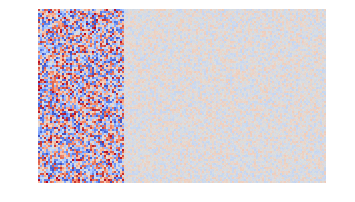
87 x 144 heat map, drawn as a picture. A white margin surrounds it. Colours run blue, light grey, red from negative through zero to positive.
The distribution is heavy-tailed on both sides. Fine speckle covers the field. A vertical seam about 30% of the way across splits the table, and the right part is calmer. There are no regular stripes. Neither half mirrors the other. No overall slope runs across the table.
